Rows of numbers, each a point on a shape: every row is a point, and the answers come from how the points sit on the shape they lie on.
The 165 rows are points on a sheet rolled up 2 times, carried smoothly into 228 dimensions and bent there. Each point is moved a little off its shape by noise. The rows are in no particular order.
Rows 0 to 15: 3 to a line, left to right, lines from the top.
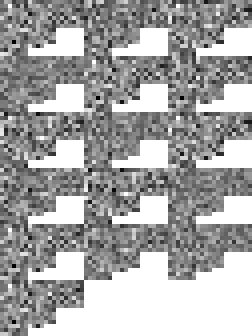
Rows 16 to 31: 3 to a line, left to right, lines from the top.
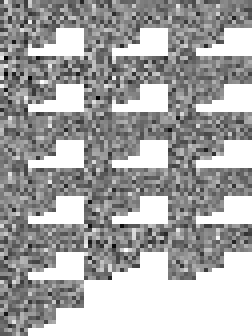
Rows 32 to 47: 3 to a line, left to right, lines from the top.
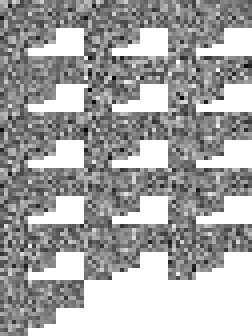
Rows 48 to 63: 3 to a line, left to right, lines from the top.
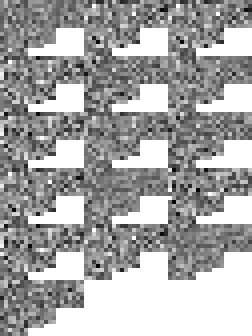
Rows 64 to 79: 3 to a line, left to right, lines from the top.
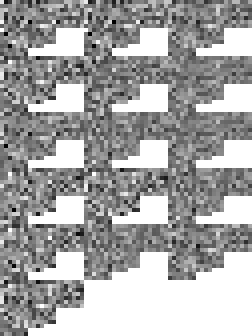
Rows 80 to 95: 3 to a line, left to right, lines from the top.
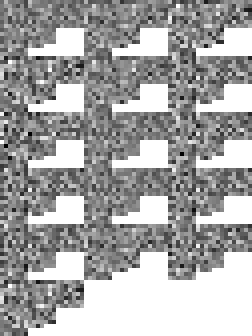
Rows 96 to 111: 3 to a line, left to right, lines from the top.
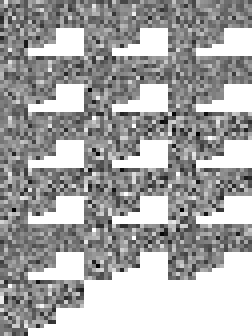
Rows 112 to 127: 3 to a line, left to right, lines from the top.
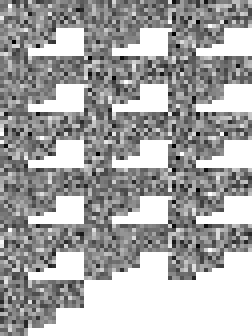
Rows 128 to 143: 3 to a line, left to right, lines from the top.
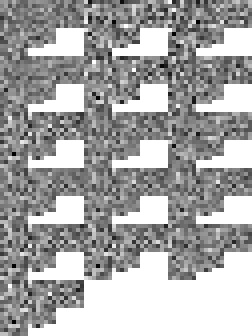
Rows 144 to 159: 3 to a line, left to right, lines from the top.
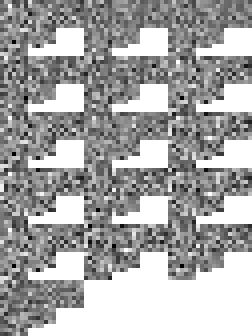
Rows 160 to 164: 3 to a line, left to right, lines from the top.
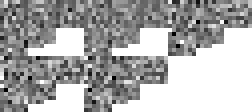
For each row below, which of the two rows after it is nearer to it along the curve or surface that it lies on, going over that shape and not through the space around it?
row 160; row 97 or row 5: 5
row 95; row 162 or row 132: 132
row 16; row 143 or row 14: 143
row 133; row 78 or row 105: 105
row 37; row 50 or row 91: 50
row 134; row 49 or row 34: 49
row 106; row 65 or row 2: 2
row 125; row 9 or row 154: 9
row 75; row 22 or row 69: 69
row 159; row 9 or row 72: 9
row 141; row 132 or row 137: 132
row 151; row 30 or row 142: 30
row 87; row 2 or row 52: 52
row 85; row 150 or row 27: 150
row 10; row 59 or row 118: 118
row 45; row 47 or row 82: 47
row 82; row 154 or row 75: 154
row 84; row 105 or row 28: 28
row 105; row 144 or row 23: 144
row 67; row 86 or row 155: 155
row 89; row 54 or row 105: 105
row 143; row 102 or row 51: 51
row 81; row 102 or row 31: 102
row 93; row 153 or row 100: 100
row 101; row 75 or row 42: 75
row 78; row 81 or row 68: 81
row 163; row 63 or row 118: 118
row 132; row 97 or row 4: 4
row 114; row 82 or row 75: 82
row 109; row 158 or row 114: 158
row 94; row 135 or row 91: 91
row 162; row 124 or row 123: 123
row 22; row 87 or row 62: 87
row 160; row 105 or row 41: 41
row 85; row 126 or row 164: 126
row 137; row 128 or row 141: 128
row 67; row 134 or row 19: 19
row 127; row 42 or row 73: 73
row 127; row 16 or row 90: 16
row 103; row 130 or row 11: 130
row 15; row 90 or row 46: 46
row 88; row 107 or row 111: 107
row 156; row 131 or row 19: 19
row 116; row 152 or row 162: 152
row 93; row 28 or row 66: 66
